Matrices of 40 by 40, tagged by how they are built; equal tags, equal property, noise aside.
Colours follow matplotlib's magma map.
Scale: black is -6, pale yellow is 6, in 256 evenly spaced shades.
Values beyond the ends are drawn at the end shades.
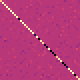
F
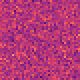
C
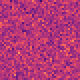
C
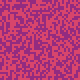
C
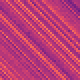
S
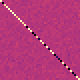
F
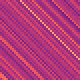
S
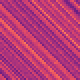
S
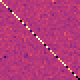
F
